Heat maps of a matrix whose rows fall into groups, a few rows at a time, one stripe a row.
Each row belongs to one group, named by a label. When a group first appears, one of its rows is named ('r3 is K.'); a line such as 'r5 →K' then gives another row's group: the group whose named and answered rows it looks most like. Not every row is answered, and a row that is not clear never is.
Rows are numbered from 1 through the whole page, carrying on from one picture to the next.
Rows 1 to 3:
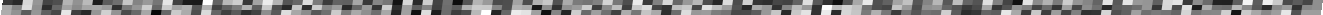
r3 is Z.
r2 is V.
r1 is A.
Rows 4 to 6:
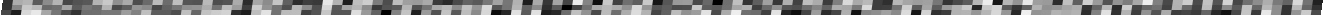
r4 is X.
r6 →A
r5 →A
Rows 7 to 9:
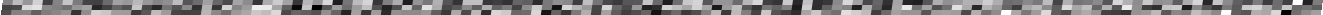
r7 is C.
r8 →A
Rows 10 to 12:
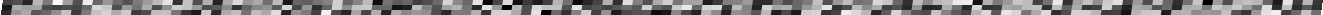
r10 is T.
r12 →X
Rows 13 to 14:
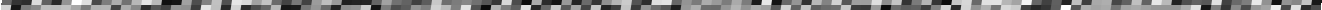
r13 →T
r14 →C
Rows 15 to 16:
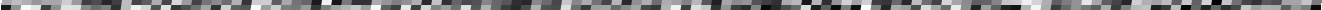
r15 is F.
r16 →A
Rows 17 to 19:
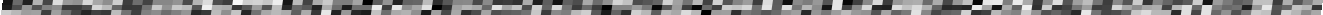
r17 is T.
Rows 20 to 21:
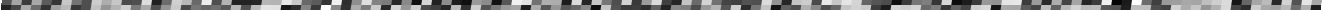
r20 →Z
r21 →X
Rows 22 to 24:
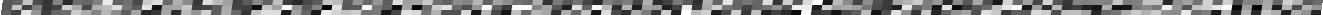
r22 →X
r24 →A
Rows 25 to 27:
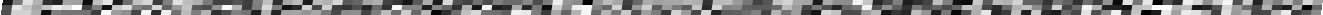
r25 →Z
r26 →F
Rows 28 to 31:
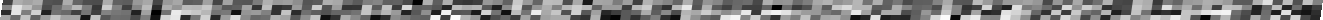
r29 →V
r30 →Z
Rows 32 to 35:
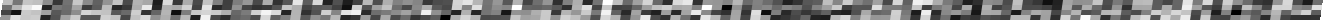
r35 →V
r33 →V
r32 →V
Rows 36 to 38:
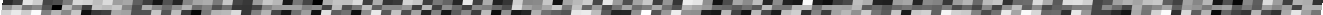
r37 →Z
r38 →F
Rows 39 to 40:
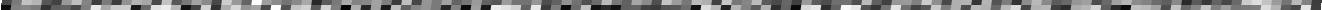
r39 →A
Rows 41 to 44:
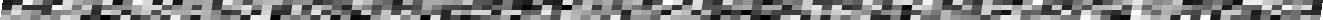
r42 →T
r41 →A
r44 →F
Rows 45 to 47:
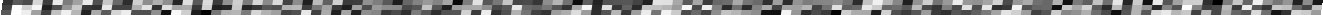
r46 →V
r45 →T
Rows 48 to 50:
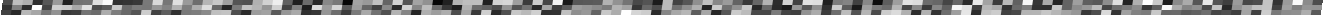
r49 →T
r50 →A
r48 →X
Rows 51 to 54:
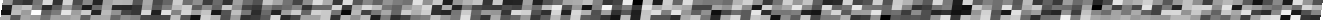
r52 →Z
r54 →C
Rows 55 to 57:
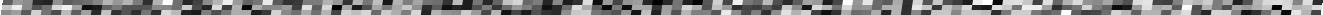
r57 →C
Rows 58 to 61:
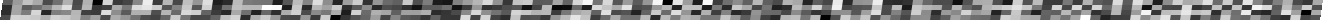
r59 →T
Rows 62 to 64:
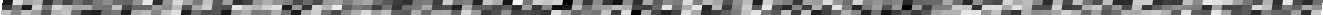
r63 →T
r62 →Z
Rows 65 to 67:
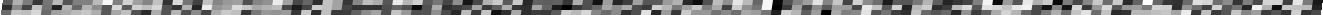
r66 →T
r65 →X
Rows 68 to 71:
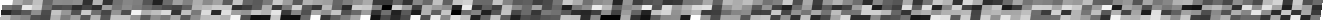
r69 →A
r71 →C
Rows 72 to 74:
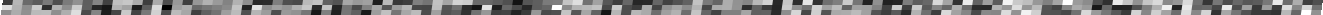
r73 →F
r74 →F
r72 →C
